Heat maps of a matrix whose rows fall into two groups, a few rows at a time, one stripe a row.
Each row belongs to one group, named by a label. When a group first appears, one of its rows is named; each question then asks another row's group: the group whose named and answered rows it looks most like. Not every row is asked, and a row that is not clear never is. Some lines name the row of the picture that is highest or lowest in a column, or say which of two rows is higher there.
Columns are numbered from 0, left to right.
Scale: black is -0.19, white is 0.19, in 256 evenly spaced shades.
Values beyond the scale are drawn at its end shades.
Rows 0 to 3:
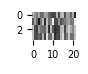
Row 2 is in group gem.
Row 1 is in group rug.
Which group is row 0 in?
gem
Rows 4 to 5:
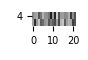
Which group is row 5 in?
gem
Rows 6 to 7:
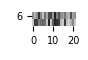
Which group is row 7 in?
gem
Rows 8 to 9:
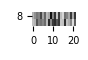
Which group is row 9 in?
gem
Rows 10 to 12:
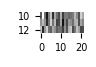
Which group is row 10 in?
rug
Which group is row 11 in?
rug
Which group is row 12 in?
gem
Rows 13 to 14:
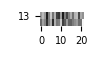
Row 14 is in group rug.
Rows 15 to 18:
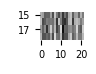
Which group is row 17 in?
rug
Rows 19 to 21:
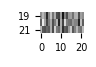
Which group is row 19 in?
rug
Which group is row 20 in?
rug
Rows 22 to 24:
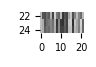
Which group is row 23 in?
gem
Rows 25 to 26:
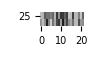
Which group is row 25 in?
gem
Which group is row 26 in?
rug
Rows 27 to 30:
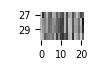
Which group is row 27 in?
gem
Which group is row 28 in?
gem
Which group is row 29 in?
gem
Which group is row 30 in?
gem
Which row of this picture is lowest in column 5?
27
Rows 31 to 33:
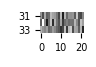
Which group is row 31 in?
rug
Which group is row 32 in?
rug
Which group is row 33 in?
gem
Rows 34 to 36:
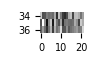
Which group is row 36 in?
rug
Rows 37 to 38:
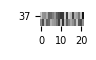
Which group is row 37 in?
gem
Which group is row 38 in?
rug
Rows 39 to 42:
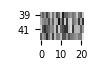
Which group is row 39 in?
rug
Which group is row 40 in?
gem
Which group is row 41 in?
gem
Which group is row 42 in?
rug
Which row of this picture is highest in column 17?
41
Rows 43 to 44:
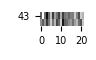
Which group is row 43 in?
rug
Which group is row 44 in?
rug
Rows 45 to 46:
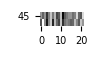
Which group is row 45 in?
rug
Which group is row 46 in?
rug
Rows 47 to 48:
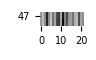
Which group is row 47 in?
rug
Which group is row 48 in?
rug
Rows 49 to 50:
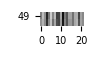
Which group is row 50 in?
rug
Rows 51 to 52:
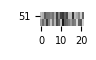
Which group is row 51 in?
gem
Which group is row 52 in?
rug
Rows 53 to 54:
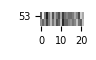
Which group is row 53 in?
rug
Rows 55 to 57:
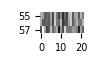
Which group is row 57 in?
rug
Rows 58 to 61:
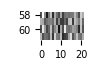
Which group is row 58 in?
rug
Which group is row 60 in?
rug
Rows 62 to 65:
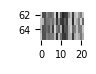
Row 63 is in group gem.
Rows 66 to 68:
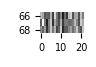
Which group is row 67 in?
rug
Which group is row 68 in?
rug
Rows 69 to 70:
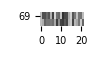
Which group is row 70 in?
gem
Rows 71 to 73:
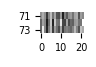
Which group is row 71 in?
rug
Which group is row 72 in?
rug
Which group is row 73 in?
rug
